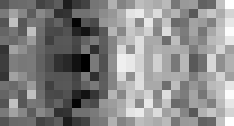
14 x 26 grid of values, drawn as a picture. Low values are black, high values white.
The middle left is the smoothest part. Stripes running up and down repeat 2 times from left to right. The top and bottom halves mirror each other. Values rise toward the right.
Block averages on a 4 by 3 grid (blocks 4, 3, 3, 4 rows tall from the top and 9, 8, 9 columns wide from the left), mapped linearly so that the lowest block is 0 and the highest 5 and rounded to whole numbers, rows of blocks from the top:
0 4 5 | 0 4 5 | 0 4 5 | 0 4 5
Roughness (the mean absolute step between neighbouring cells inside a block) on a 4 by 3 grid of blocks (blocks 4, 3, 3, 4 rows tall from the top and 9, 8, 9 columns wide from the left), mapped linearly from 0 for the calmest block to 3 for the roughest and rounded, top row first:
2 2 3 / 0 3 2 / 0 3 2 / 2 2 3
